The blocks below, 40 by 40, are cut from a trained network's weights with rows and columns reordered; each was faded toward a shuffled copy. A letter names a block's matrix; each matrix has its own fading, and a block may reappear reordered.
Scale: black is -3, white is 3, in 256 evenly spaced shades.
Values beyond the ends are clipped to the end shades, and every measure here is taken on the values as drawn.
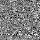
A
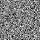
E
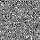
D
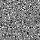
D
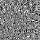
A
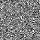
E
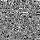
D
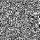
E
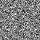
E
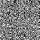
E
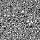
D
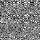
A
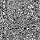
E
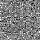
D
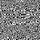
A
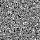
D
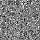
D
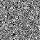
E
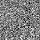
E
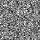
E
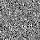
D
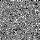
D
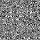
A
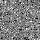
D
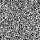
E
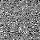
D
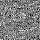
D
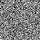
E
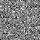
D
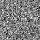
E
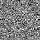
A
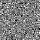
A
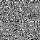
A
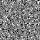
D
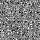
D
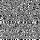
A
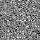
A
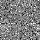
D
